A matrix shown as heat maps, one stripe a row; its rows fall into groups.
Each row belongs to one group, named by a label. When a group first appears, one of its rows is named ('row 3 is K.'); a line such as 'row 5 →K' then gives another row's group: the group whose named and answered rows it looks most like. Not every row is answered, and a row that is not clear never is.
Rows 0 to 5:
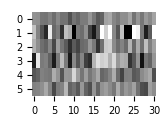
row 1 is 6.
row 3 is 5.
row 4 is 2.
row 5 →5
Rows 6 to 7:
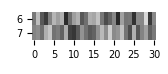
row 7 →6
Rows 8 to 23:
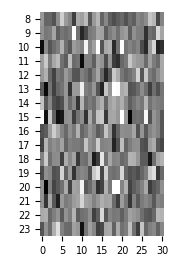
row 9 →5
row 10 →2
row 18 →5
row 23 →6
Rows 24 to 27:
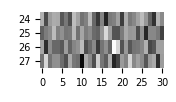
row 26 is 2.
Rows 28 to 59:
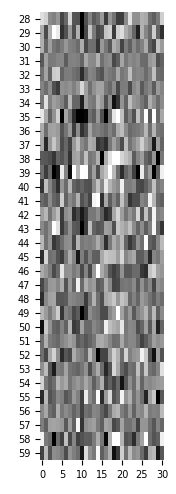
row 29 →6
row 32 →6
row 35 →6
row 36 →6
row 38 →2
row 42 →6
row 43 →6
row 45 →5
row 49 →6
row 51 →5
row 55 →2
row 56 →6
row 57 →6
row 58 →6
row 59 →2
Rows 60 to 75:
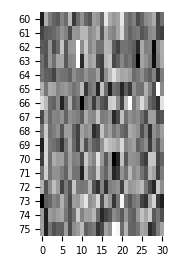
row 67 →2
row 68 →5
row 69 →5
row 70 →2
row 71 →2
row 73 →2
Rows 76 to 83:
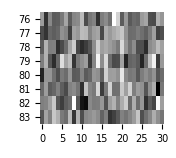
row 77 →2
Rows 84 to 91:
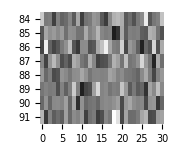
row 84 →6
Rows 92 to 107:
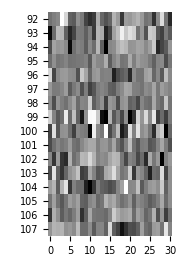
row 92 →6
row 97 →6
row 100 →2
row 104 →6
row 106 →5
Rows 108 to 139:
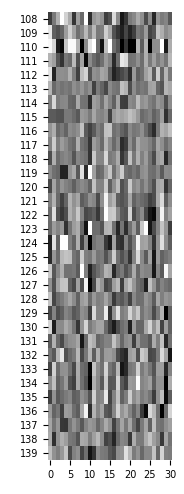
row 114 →2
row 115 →2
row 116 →5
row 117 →2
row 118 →2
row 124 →6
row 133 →2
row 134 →2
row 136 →6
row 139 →6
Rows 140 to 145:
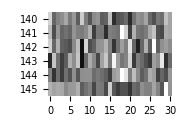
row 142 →6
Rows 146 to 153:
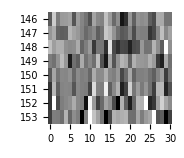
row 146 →2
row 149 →5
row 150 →2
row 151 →2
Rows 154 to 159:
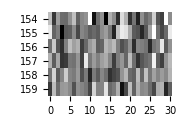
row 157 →6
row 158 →6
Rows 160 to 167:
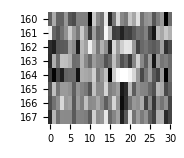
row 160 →2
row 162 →2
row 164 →2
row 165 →2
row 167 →2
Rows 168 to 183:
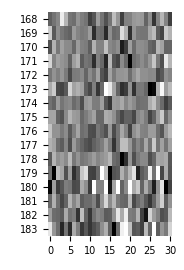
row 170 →2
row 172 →5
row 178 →2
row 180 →2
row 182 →6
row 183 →6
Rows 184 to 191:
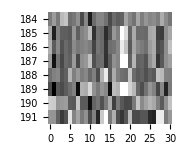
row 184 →6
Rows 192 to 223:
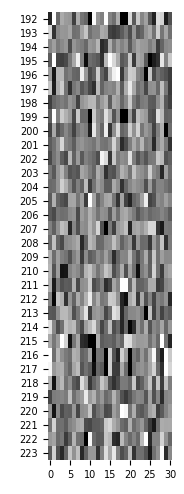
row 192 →2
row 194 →5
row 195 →5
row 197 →6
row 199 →2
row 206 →2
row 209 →6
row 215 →6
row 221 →5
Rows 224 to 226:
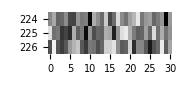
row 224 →2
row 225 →6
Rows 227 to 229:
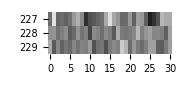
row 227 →5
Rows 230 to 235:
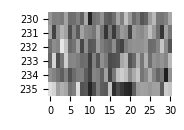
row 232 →6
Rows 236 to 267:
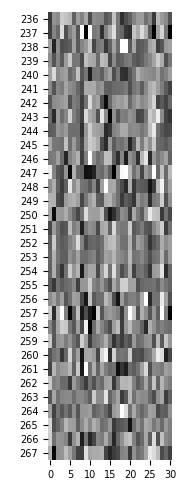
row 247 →6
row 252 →5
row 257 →6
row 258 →6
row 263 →2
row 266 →6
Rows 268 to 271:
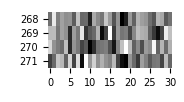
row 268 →2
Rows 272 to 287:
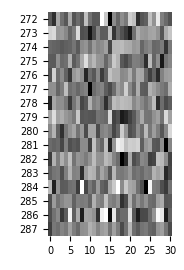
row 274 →2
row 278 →5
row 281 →2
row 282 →2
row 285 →2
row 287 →2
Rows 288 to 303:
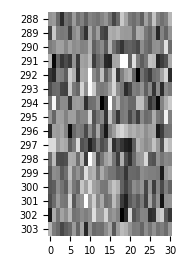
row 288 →6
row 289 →5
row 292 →2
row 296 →5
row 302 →2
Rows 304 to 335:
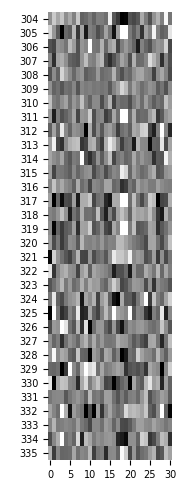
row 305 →6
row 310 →5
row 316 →2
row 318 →5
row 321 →5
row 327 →6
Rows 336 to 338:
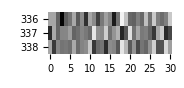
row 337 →2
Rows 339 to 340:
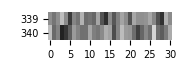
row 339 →5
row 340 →6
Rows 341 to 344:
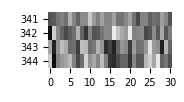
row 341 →2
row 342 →5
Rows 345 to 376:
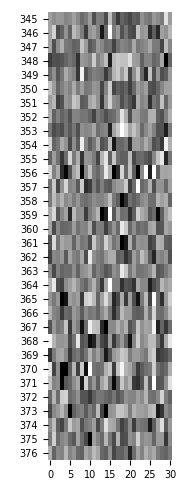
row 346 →5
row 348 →2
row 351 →5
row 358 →2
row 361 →2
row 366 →6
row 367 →5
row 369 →5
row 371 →6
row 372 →6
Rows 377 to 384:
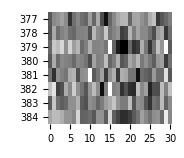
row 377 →5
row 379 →2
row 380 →2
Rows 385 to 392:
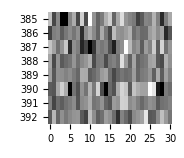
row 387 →6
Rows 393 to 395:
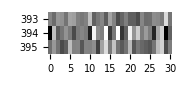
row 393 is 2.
